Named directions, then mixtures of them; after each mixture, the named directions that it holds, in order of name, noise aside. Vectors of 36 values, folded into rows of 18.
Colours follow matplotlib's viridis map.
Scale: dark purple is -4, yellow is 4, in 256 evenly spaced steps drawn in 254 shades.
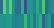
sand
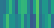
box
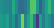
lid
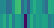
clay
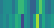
lid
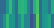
box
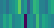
box, clay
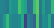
box, clay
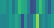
lid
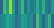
box, sand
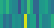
box, clay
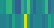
clay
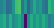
clay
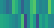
clay, lid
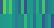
sand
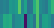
box, clay
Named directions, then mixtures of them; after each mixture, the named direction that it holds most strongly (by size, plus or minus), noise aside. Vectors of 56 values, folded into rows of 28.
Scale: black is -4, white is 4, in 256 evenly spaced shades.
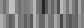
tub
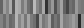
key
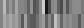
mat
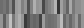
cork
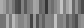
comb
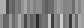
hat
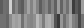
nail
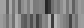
hat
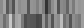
cork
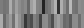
cork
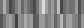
tub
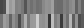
hat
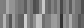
cork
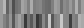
hat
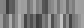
hat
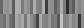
key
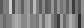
nail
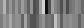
mat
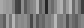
comb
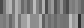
key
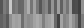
nail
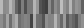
comb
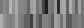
tub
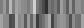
tub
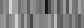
mat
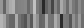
tub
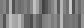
cork
